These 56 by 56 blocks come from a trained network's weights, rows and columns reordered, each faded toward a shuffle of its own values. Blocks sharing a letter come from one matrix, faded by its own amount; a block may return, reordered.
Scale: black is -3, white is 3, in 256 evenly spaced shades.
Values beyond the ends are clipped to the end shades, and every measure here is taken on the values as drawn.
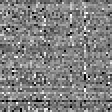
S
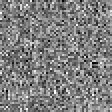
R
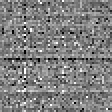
S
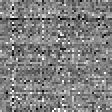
S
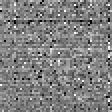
S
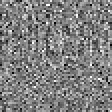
R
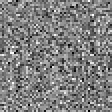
R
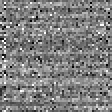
S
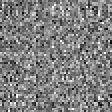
R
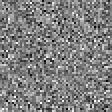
R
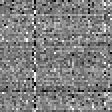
S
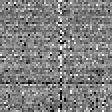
S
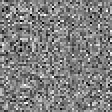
R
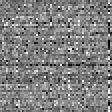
S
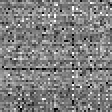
S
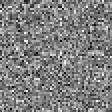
R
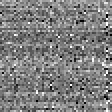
S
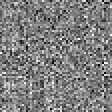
R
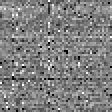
S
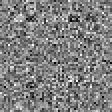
R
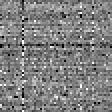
S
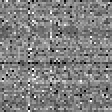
S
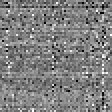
S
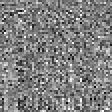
R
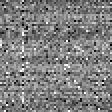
S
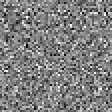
R
